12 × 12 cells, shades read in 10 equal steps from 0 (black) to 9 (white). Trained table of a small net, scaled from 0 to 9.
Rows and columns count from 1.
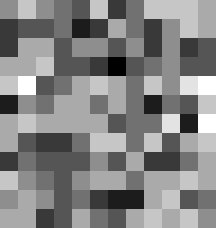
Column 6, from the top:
7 2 5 2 7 4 6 7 5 6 2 4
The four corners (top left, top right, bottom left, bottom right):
5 6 6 5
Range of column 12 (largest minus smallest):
6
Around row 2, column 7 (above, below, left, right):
2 3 2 4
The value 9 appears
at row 5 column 2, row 5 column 12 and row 7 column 12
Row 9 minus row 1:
-3 -3 -2 -1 0 -2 1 2 -5 -5 -3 0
